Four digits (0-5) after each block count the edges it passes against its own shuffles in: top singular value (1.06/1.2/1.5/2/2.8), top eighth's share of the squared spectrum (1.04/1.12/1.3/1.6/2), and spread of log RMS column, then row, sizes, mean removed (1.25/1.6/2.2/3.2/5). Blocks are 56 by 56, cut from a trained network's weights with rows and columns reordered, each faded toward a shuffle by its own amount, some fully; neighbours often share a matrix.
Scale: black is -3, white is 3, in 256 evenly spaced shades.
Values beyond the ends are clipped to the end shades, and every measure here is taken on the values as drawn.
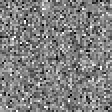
0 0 0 0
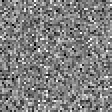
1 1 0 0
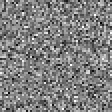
2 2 0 0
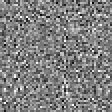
3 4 2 2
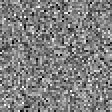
1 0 0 0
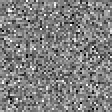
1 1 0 0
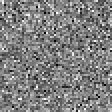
2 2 1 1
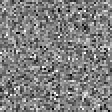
2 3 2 1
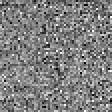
1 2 2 0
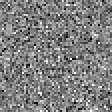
0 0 0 0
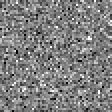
0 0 0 0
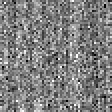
3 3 0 1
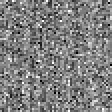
2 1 0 0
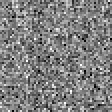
1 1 0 0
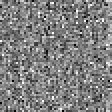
1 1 0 0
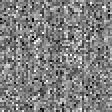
2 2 0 0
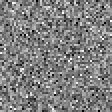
0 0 0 0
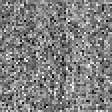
2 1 0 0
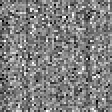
2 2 0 1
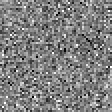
0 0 0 0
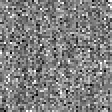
1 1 0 0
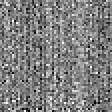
3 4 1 2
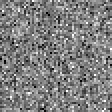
1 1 0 0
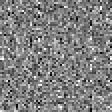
3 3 2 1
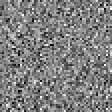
3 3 2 1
